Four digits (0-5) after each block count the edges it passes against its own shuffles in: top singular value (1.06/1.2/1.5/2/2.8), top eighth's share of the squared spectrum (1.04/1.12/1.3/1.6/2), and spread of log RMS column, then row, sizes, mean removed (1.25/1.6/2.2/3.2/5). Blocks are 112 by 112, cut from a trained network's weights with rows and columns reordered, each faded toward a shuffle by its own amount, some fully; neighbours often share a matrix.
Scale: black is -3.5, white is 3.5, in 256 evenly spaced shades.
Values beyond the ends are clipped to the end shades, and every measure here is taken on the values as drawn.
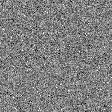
2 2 0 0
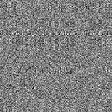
4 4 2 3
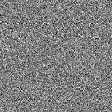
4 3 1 2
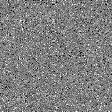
3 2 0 1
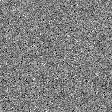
2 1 0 1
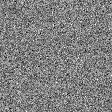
2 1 0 0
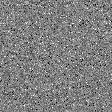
2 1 0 0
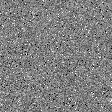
1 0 0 0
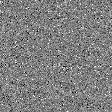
3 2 0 1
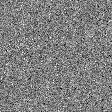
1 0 0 0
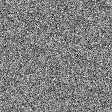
1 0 0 0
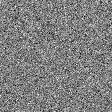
0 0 0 0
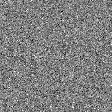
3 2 0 1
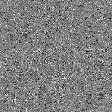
3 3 1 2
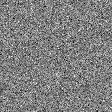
0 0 0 0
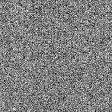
3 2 0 1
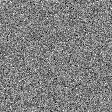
0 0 0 0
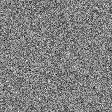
1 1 0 0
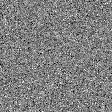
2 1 0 0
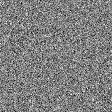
2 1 0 0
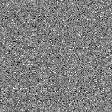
4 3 1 2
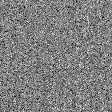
2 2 0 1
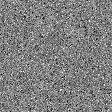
0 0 0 0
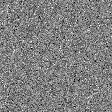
0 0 0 0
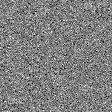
2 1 0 0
